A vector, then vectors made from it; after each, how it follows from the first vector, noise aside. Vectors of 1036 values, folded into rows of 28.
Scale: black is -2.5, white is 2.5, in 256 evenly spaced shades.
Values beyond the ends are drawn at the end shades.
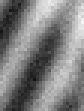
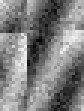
wrapped around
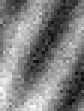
reversed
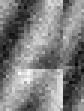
wrapped around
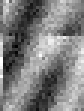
wrapped around
